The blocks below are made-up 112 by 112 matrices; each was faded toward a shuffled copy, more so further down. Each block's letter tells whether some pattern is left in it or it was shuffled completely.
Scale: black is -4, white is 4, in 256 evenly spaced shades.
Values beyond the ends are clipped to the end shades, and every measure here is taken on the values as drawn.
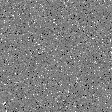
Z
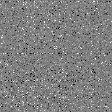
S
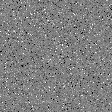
Z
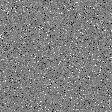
Z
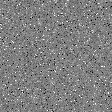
Z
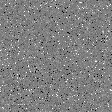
Z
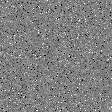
Z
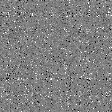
S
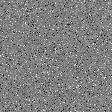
Z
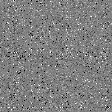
S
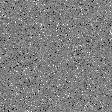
Z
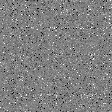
S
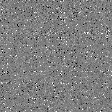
S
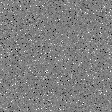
Z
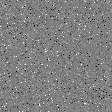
Z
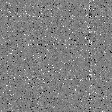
S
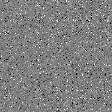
S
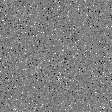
Z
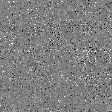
S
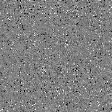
S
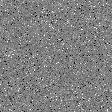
Z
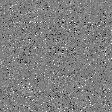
S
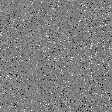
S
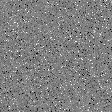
Z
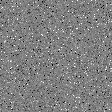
Z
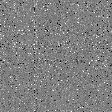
S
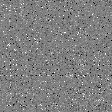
S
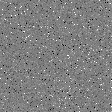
Z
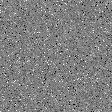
Z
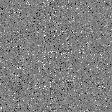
S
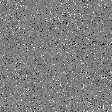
S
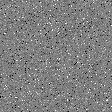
Z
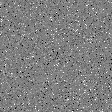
Z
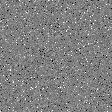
Z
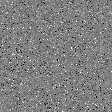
Z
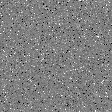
Z
